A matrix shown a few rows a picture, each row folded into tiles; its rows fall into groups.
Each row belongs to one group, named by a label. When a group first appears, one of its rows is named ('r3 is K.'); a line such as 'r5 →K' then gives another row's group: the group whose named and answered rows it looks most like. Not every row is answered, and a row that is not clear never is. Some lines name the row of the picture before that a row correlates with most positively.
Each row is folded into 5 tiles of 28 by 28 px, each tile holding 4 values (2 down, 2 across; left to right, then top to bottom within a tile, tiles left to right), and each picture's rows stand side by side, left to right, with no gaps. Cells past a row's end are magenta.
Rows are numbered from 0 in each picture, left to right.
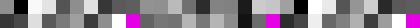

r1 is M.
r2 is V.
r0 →V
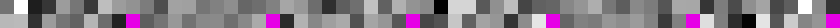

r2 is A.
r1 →V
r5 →A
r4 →M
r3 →V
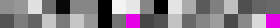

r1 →V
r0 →M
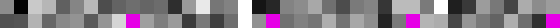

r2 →M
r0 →V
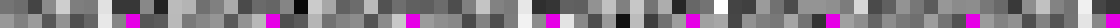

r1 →V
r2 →V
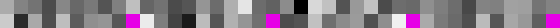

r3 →A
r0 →A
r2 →V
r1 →A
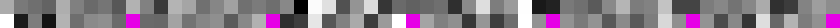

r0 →A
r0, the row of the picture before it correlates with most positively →0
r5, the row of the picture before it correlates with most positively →0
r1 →V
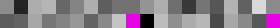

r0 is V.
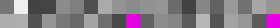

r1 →A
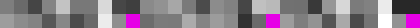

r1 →M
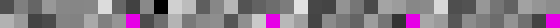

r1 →V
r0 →A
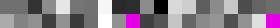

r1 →V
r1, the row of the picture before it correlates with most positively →1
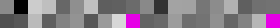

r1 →V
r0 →V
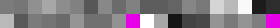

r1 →A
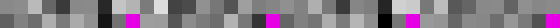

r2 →M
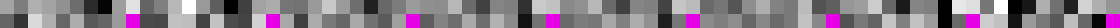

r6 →M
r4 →M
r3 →M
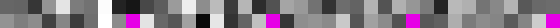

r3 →V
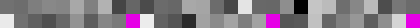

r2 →V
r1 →A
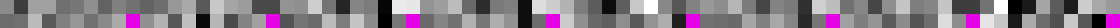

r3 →M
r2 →M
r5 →M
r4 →A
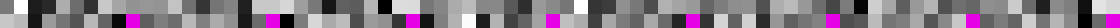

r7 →M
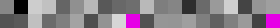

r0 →V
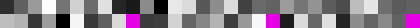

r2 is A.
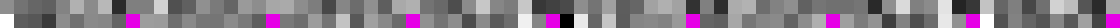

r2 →A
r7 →A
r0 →A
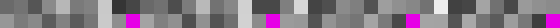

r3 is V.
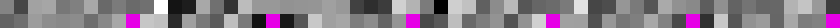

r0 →V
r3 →V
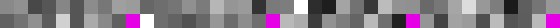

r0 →A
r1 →A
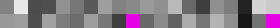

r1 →M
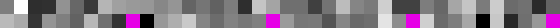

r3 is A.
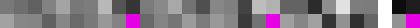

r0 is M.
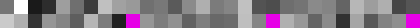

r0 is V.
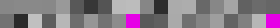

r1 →V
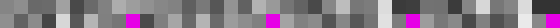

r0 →A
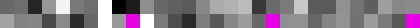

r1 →A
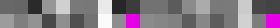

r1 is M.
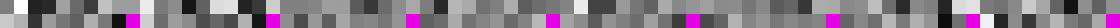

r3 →V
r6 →M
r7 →A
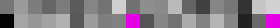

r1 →M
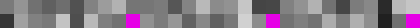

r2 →M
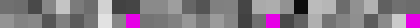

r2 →V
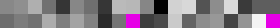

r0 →M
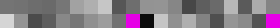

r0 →A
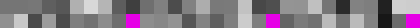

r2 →M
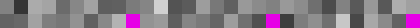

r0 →V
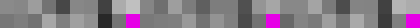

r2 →M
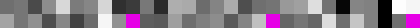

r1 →V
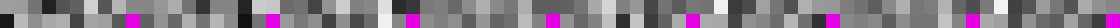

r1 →M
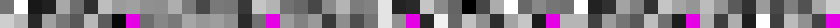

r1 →M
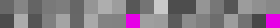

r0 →A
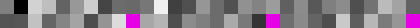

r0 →V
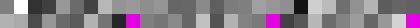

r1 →A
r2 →V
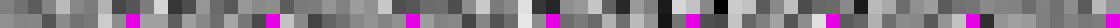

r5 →V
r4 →M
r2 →A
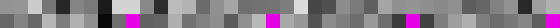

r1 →V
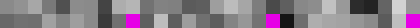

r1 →A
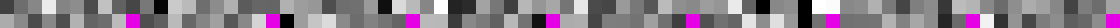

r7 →A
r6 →M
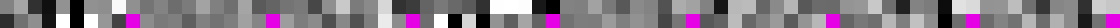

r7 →M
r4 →M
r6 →M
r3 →A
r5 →V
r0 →A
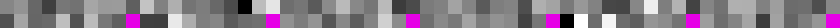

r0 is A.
